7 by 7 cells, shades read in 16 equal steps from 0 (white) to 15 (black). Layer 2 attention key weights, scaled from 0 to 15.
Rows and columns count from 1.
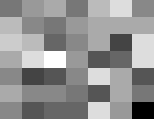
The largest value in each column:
8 11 10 9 10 11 15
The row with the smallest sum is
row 4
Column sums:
39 47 48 51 38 43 49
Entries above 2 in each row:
6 7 6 4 6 7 6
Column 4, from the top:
8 6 7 6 7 8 9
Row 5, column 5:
2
